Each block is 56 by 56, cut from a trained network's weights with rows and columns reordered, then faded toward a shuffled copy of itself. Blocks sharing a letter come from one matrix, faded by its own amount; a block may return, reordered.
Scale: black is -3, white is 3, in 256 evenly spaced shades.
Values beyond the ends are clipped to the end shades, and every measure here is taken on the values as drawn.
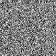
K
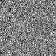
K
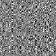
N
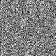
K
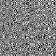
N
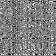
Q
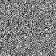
K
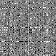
Q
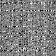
Q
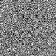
K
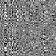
N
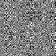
N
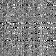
Q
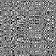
N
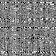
Q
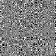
N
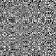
N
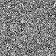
K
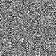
K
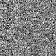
K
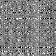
Q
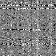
Q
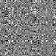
N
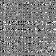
Q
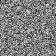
K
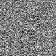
K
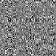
N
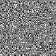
N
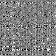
Q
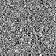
K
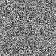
K
